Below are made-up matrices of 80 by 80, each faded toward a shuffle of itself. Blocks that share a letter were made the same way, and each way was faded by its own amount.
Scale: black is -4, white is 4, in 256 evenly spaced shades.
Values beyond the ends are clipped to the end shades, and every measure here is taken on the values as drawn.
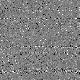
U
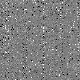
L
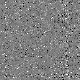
L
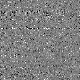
U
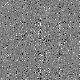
L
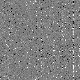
L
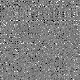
U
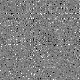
U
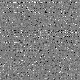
U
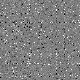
L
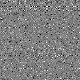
U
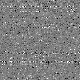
U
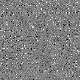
U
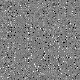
L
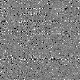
U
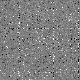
L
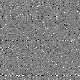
U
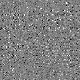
U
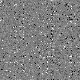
L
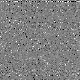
U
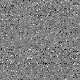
U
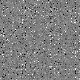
L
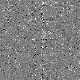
L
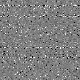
U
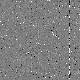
L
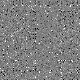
L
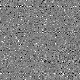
U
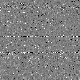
U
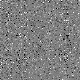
L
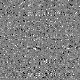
U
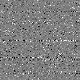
U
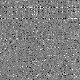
U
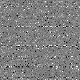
U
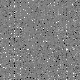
L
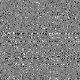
U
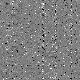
L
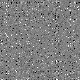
L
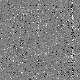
L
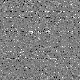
U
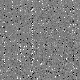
L
